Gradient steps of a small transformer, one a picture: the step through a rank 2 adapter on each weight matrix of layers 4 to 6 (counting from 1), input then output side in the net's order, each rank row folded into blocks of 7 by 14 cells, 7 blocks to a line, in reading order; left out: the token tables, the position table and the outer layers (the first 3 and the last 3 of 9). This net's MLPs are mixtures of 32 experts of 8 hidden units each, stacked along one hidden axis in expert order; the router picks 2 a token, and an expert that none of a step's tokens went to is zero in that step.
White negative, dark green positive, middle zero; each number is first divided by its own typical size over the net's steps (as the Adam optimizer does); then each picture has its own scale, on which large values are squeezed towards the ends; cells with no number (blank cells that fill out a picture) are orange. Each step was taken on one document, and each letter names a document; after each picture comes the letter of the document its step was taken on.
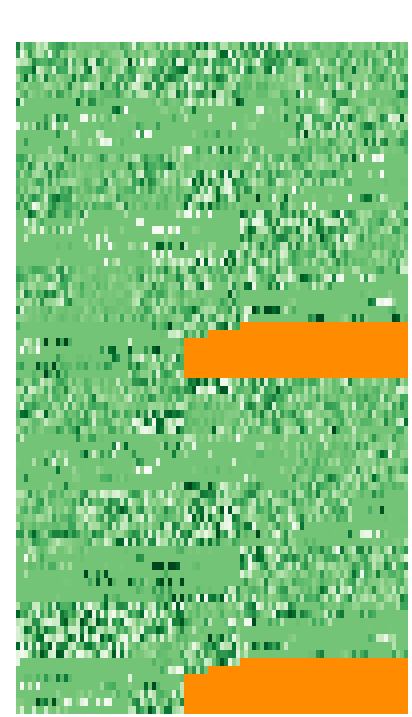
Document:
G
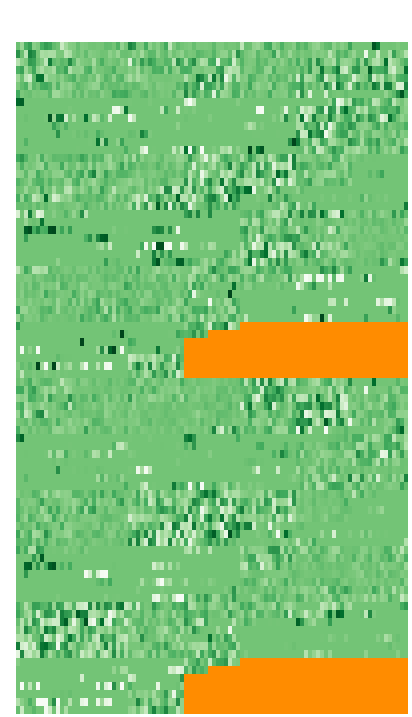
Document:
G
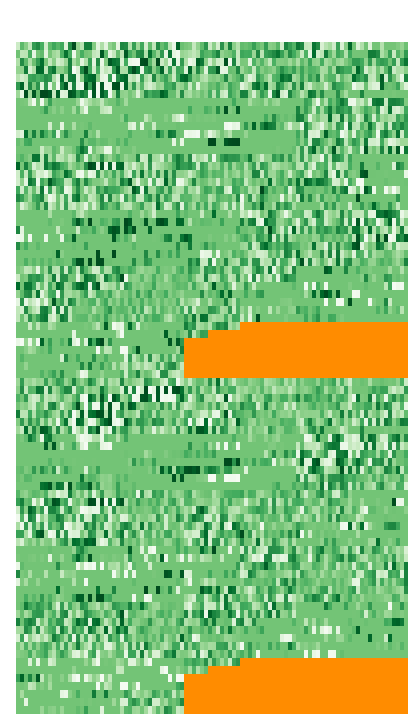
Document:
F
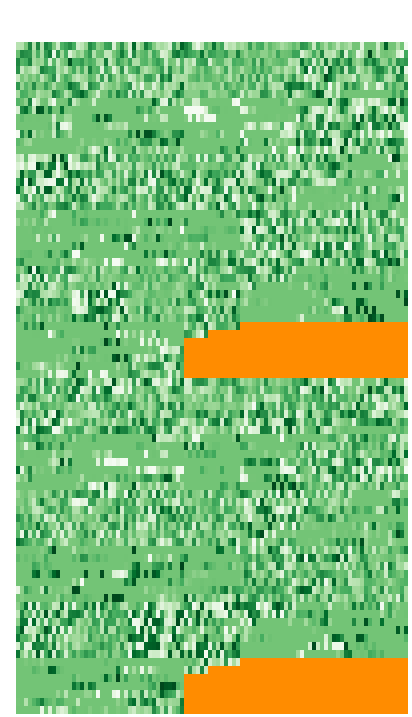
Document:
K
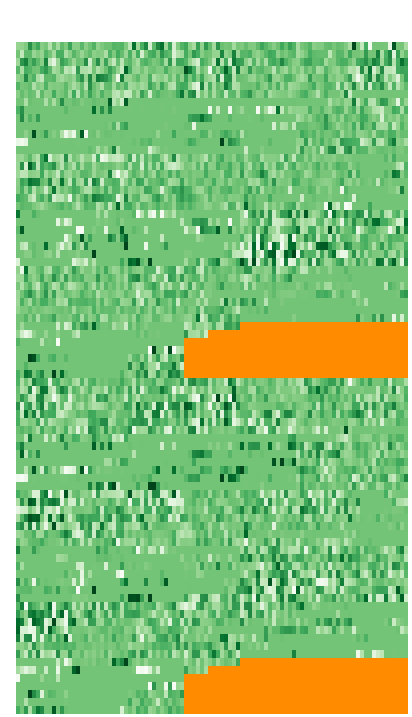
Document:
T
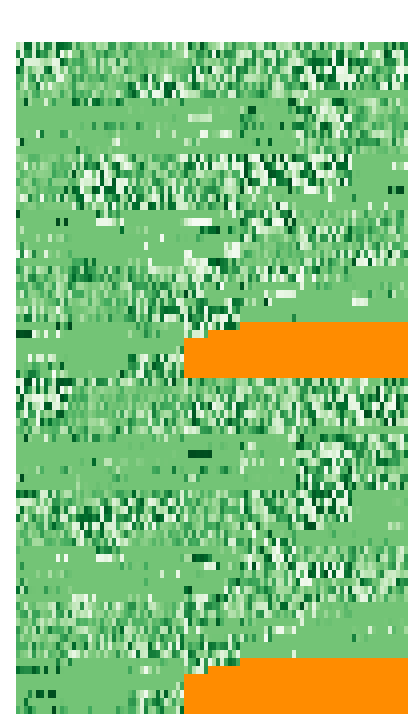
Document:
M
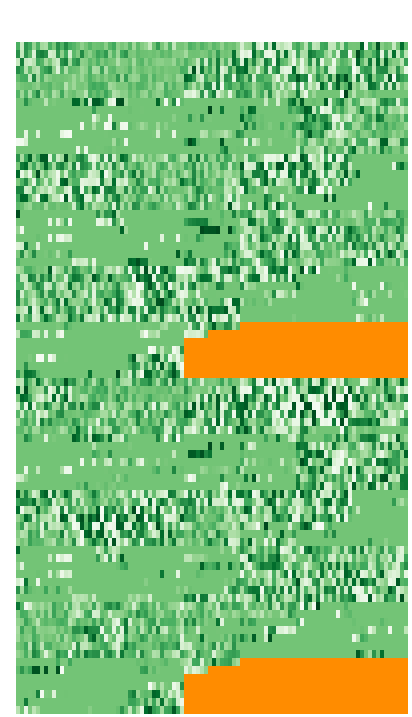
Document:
M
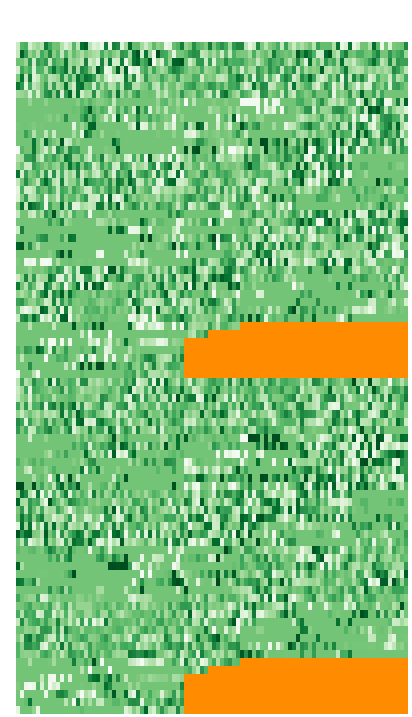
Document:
F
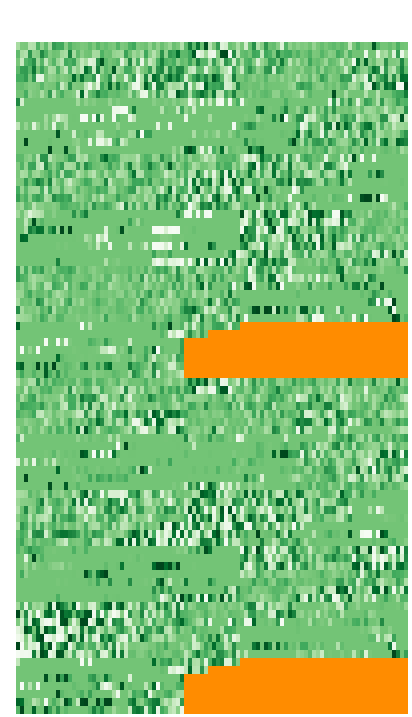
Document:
G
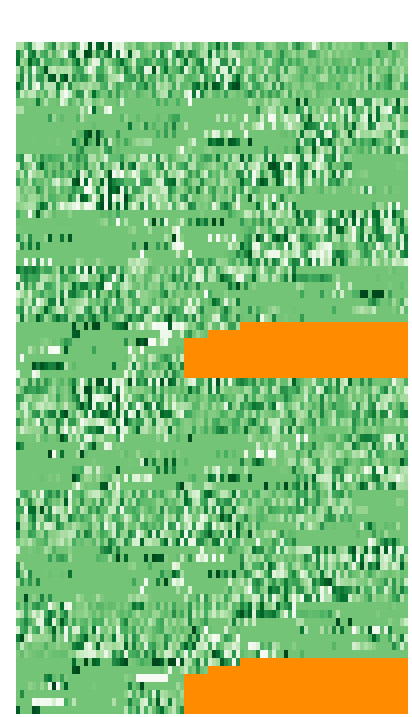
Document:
F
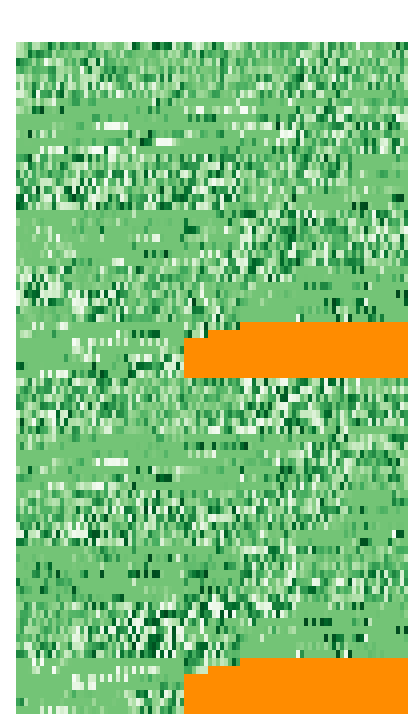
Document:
K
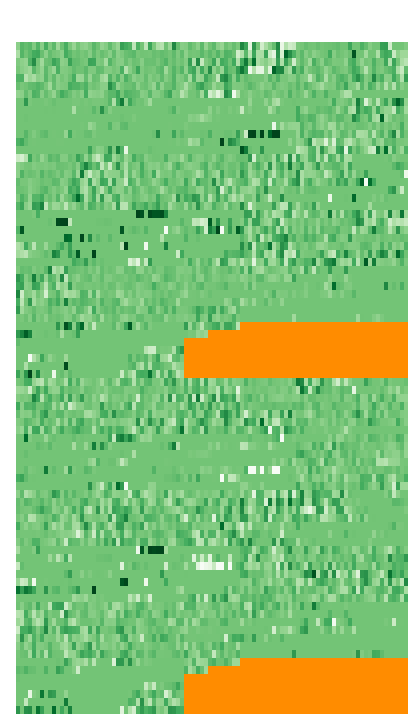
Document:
T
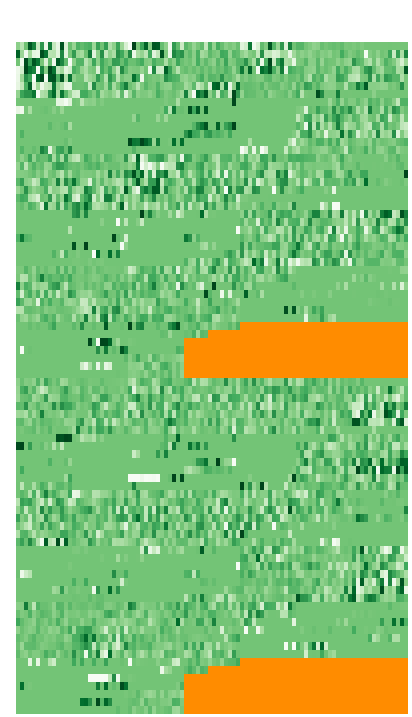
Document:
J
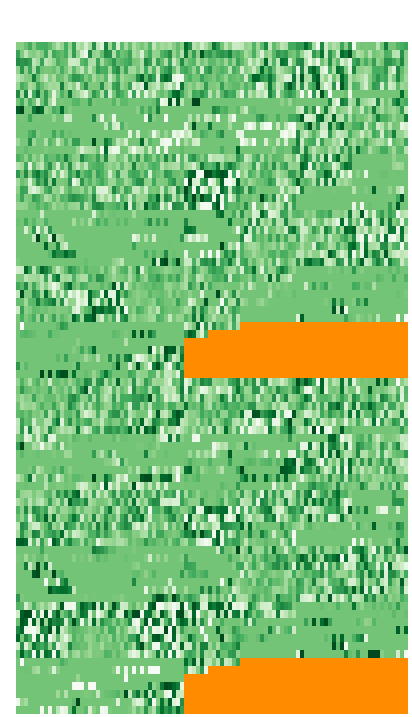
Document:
K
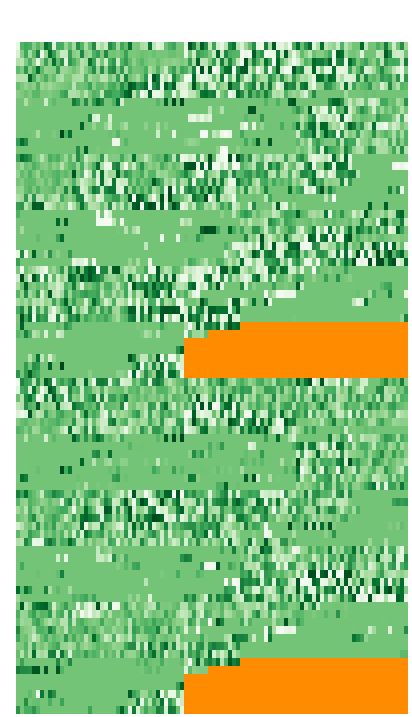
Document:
M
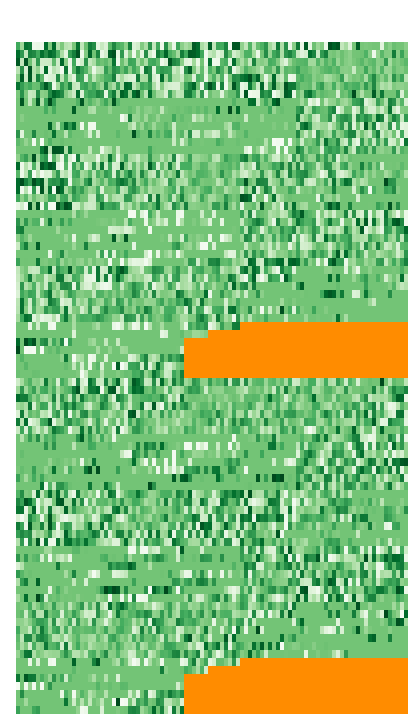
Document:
F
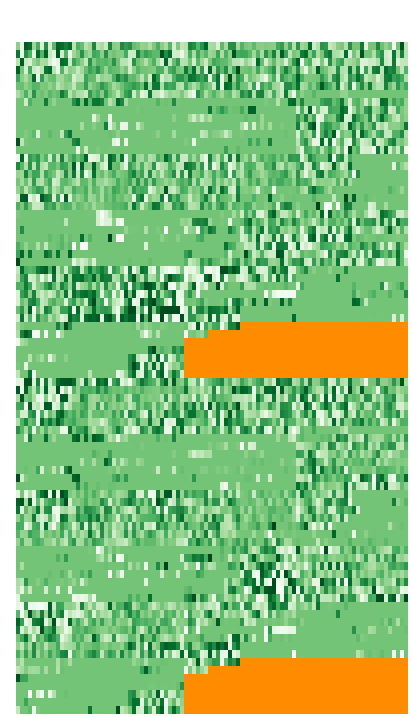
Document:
M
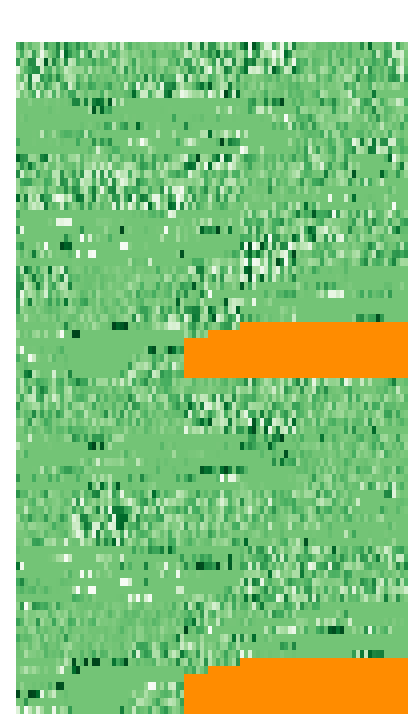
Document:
T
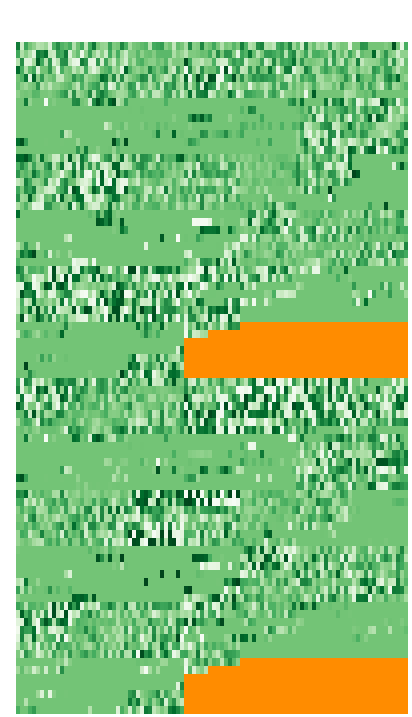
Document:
M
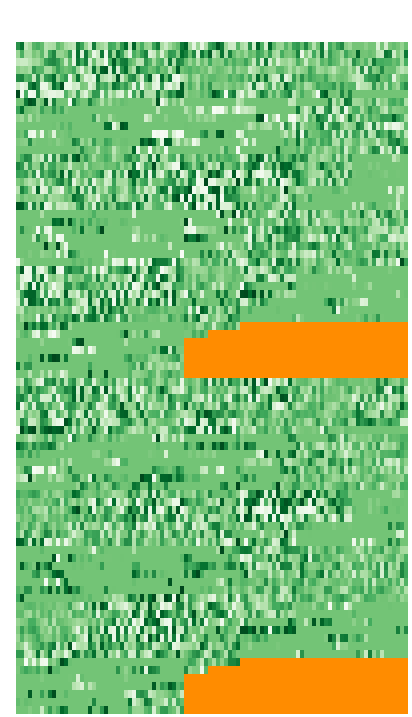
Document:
K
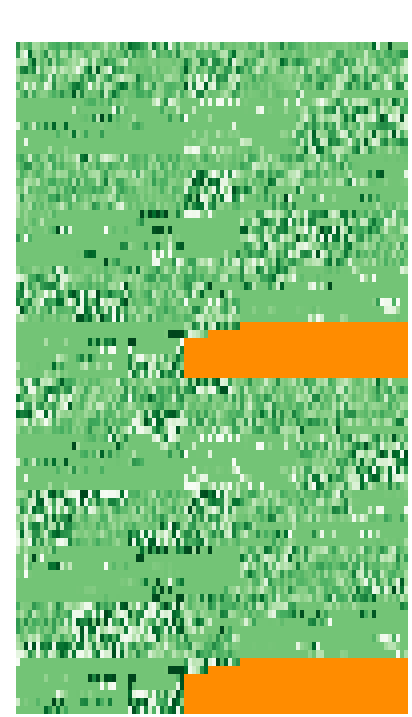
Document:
G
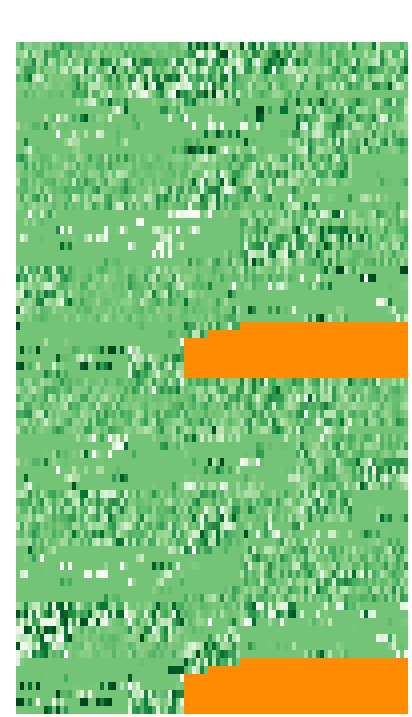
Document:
G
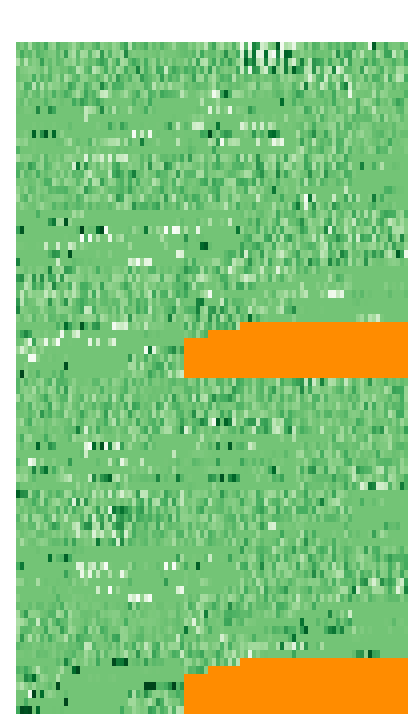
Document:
T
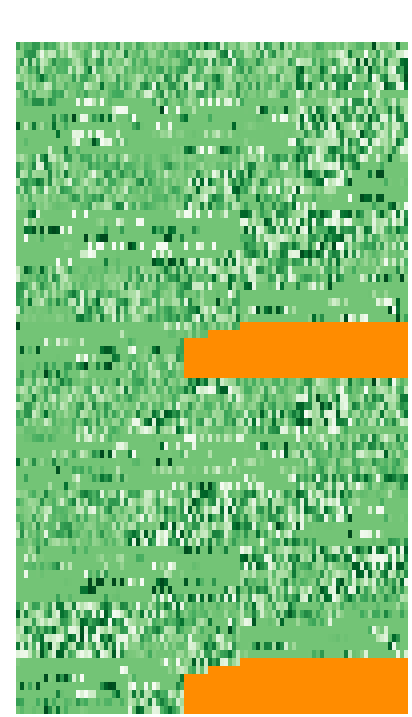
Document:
G
